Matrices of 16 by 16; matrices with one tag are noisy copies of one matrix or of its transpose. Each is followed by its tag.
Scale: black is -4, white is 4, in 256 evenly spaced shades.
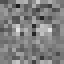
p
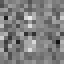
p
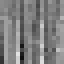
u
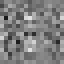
p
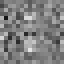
p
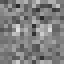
p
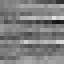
u
